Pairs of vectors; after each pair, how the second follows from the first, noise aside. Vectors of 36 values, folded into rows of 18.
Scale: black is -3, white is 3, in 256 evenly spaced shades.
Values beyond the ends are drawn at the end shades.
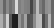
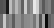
shuffled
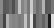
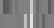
partly zeroed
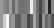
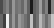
sign-scrambled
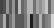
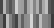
sign-scrambled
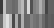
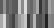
shuffled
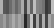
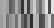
sign-scrambled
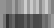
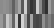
sign-scrambled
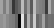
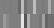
partly zeroed
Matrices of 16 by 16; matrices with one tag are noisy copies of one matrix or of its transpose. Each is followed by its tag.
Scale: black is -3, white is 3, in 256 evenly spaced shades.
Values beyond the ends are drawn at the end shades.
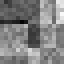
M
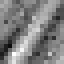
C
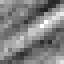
C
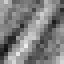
C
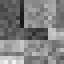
M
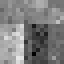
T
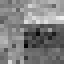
T
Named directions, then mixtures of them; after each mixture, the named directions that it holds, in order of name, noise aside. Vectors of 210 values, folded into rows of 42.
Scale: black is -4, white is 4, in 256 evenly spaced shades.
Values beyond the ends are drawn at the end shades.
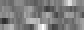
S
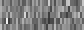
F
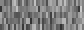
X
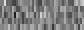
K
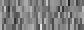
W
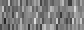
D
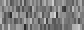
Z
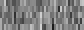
K, W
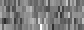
S, W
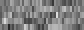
S, Z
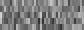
W, X, Z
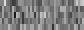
K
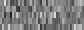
K, W, Z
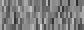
W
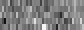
D, S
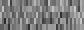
D, F, X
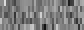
K, S, W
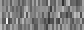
F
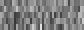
W, X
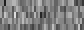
K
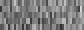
X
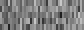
D, X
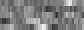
S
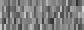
F, W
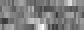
S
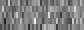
D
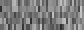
X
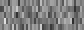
D, X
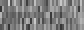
D, X
